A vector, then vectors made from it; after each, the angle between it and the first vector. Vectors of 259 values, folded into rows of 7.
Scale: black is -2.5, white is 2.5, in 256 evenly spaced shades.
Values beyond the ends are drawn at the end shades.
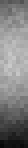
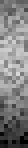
nearly parallel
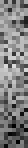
partly aligned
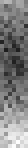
nearly opposite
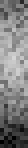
nearly parallel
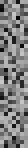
orthogonal
